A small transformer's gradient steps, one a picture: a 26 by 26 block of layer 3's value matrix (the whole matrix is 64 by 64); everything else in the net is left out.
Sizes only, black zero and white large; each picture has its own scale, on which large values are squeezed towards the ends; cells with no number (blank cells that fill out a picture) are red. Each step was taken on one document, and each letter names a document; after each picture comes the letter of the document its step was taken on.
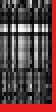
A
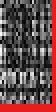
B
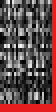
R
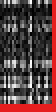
A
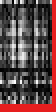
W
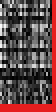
B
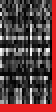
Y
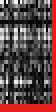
W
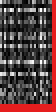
B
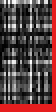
A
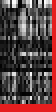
A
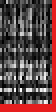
R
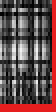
W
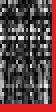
Y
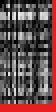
R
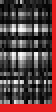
W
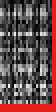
R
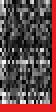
B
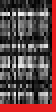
R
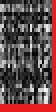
Y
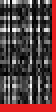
A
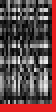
R
